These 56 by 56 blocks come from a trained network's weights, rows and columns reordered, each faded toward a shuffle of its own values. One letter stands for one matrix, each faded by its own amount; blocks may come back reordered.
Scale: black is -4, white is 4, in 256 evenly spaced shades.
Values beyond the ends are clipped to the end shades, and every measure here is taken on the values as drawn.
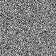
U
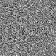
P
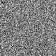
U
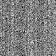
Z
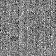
Z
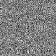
P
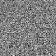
P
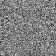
P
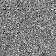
U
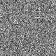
U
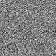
P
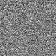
P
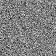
U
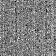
Z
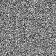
U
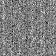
Z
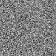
P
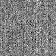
Z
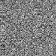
P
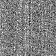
Z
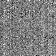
Z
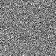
P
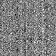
Z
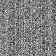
Z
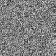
P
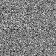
U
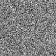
P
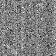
Z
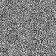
P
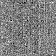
Z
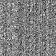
Z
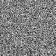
P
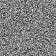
U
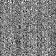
Z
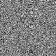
P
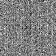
Z
